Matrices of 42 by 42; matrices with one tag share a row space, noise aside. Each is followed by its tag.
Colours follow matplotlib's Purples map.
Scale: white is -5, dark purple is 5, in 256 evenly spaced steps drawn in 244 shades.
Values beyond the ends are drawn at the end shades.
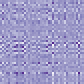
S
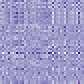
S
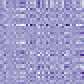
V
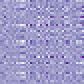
V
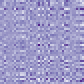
V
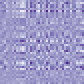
V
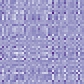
S
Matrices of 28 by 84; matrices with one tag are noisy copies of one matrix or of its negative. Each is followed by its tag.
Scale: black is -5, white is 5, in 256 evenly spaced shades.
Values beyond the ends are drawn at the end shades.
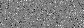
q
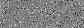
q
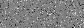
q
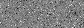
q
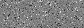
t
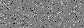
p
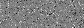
q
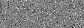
q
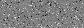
t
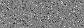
p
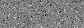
t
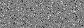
p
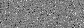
q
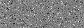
p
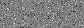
p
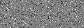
p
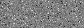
p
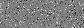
q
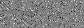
p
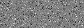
p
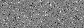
t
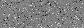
t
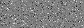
p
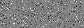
p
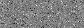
p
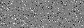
p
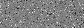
q
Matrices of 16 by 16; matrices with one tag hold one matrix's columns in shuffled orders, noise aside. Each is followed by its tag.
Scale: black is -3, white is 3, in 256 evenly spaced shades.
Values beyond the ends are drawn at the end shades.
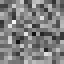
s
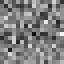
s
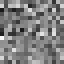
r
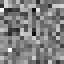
r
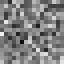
s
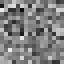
r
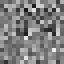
r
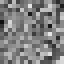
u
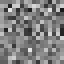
r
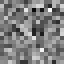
r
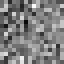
u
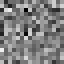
r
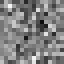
u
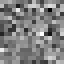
r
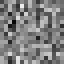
u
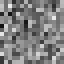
u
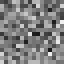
s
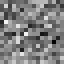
s
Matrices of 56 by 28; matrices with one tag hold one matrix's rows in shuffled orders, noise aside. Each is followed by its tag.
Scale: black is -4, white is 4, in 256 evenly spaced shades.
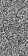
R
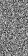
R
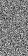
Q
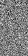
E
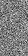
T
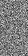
T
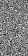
E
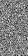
E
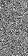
T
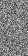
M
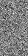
R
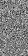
Q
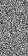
M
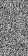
M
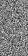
T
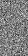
Q
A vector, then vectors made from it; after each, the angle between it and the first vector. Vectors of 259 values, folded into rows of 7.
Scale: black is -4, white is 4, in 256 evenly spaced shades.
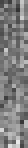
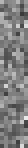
partly opposed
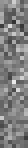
orthogonal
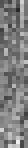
nearly parallel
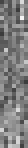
nearly parallel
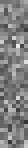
orthogonal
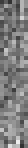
nearly parallel
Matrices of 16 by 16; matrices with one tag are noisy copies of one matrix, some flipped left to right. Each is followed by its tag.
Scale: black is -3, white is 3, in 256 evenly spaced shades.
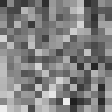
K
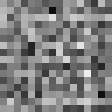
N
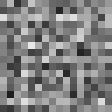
N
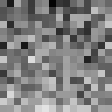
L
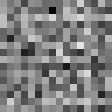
N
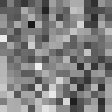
K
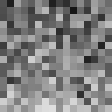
L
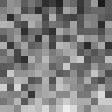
L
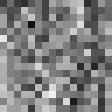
K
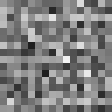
N
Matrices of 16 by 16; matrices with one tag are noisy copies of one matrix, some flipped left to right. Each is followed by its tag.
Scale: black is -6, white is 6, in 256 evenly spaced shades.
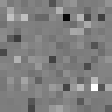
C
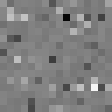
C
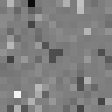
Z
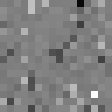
Z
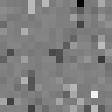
Z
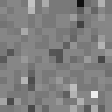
Z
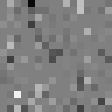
Z
